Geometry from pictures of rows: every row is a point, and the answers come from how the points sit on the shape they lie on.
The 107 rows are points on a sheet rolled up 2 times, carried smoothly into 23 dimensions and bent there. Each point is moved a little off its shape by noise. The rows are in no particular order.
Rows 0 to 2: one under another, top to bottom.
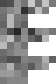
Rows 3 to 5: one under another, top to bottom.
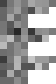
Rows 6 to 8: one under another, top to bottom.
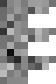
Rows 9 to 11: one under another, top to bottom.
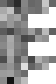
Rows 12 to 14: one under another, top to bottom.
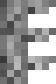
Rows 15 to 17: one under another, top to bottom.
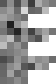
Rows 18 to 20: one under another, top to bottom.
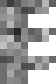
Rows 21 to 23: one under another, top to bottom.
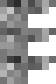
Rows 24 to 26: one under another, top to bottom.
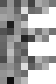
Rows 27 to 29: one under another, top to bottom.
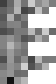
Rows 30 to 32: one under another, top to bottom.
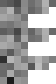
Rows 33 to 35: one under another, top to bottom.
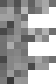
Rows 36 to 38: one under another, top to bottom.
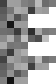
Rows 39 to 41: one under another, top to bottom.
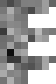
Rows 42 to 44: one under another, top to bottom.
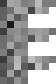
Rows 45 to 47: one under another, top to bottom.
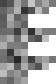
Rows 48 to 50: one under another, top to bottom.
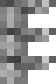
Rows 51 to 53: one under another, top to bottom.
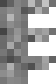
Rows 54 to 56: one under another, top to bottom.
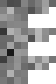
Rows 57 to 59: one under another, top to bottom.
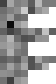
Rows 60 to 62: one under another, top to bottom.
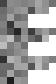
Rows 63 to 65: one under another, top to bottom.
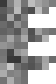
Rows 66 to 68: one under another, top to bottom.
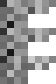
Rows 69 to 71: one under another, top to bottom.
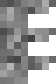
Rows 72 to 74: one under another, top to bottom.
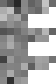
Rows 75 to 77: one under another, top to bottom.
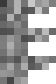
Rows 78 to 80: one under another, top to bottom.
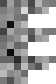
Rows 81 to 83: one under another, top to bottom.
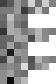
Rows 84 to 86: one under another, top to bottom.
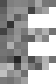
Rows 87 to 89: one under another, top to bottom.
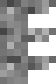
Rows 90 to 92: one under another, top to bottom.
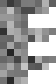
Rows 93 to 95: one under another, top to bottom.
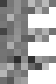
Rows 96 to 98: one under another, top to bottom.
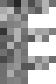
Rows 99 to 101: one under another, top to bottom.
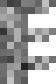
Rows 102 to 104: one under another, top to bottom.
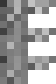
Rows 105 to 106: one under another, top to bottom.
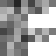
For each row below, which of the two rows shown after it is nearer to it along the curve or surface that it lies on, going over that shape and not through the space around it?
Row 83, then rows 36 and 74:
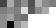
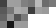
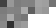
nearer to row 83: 36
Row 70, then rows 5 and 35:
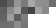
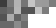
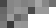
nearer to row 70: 35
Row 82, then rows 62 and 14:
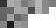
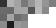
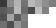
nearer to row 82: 62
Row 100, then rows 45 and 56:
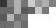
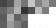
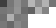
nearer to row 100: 45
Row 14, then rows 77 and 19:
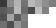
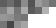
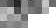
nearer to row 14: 19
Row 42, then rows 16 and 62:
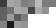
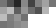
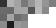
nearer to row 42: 62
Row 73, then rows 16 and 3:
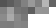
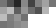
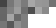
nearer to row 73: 3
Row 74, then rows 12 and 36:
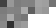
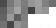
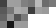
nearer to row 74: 12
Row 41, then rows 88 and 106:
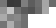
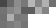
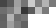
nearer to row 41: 88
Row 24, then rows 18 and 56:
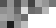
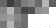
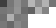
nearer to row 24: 18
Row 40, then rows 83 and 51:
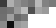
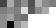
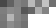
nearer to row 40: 83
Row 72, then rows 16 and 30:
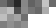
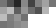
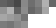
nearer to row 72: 16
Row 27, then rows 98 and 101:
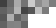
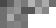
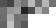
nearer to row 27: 101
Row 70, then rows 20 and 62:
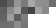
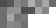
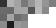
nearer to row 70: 20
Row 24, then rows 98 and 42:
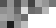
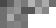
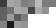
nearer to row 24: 42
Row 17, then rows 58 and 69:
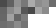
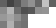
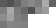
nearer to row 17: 58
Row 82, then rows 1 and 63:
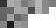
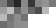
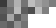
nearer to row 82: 63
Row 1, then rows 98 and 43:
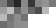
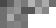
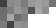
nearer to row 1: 98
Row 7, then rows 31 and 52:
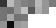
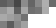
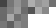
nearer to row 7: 52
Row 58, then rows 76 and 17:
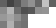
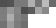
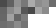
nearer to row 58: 76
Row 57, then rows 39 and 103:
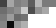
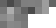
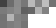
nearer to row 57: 103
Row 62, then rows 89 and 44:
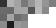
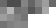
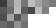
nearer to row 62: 44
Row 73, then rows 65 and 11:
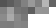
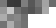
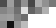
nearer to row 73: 65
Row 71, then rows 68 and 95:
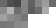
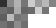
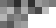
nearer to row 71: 95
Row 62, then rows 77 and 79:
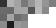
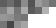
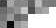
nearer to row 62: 79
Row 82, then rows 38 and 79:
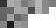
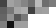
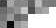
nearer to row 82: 38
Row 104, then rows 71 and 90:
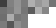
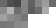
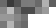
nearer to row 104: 90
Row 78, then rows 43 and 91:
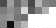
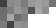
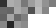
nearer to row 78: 91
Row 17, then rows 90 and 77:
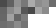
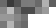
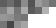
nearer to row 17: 90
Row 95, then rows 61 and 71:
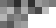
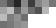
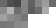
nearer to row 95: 61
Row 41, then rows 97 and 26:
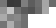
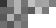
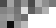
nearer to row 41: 26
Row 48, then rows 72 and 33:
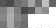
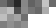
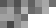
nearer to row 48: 72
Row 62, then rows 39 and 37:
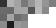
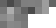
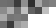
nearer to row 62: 37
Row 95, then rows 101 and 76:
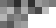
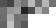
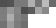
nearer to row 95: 76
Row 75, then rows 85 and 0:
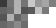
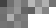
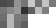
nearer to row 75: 0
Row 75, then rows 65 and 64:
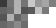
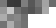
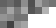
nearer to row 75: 65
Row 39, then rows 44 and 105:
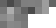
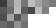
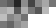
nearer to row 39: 105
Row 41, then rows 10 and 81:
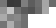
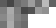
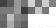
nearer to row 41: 10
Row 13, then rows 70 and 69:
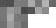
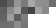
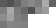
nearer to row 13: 70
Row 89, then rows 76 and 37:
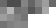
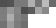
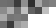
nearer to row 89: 76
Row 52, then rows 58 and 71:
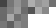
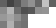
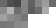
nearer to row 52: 58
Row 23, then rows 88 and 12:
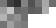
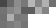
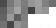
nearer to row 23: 88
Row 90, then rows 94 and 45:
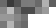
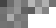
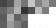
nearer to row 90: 94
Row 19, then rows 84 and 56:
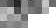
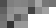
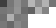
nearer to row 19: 56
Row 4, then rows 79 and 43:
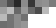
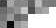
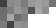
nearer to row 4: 79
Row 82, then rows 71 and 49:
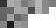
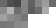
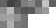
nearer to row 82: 49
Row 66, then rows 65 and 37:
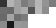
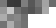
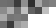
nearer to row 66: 37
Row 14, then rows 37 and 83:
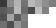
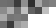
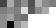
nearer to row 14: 83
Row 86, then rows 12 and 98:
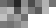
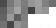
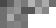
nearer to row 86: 98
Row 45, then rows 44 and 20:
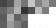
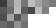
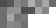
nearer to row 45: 44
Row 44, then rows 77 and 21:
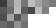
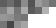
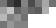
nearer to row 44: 21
